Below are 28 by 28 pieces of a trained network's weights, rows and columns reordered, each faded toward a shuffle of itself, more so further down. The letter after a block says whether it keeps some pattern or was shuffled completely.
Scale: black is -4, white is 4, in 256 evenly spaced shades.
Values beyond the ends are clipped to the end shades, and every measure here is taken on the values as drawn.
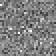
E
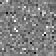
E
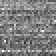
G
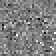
G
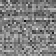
G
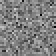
G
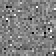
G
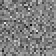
E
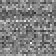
G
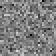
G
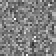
E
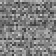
G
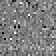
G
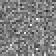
E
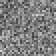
E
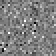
G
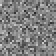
E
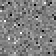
E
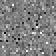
E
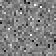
E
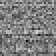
G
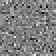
G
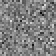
E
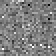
E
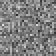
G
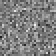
E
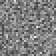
E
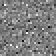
E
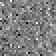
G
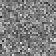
E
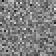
G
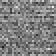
G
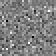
G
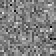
G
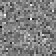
G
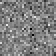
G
